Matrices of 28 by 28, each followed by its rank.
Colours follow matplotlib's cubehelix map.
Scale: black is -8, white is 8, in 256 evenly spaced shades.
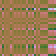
one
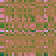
two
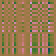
one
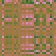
two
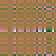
one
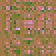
three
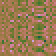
three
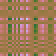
one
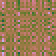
two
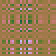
one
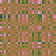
two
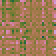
three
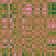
three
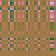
one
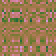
two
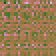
three
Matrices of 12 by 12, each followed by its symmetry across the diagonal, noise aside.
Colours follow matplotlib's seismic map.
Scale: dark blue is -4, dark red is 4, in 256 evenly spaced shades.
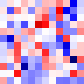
neither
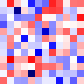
neither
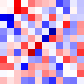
antisymmetric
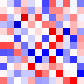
antisymmetric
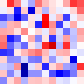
neither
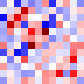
symmetric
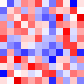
symmetric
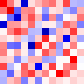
symmetric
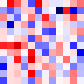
neither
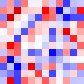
symmetric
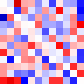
antisymmetric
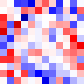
antisymmetric
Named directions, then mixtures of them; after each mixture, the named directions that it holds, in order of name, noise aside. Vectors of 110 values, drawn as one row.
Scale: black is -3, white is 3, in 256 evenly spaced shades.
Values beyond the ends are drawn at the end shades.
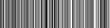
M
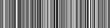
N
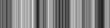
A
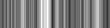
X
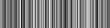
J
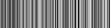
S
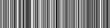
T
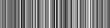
J, N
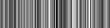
A, J, N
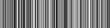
J, N, T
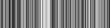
N, S, X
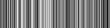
A, T, X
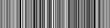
J, M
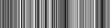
A, J, M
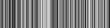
N, S, X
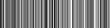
M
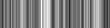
X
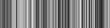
A, N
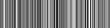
N
